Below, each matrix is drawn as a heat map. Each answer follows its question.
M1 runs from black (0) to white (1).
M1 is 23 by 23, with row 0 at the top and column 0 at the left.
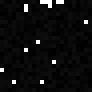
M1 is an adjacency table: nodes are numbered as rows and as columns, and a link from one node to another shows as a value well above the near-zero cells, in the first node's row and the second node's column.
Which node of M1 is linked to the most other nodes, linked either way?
node 0
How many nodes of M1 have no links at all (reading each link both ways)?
7
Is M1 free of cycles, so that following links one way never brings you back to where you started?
yes
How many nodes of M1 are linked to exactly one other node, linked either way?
9
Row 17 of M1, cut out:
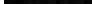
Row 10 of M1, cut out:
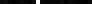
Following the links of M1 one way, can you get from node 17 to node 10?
yes
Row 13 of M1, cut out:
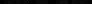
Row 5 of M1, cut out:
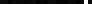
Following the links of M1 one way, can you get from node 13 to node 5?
no
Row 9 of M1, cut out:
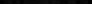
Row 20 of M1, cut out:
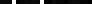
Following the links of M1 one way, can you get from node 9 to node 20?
no
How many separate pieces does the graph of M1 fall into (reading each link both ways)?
9
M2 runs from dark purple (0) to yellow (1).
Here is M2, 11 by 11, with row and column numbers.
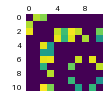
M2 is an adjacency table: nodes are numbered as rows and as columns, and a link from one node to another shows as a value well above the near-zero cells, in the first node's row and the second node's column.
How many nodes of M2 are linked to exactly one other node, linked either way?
2
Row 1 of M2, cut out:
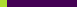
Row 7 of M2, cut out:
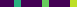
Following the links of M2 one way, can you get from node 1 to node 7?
yes
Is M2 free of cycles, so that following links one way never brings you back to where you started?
no
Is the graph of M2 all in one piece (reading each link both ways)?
yes
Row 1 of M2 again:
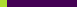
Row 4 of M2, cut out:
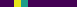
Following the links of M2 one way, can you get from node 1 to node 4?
yes
